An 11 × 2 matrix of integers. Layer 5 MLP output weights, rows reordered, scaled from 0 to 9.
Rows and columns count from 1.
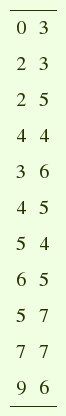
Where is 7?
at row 9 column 2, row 10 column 1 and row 10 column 2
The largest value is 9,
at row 11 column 1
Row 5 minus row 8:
-3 1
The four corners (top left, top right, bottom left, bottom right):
0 3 9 6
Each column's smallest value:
0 3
